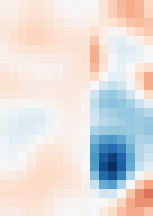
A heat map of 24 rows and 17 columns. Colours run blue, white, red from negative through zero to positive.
Overall the values sit about 50% of the way up the scale. No lone cell stands out from its neighbours. The halves do not mirror each other. A vertical seam about 60% of the way across splits the table, and the left part is calmer.
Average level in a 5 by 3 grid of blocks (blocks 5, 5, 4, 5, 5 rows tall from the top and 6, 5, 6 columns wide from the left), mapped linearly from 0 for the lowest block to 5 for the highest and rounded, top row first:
545 | 454 | 442 | 430 | 544
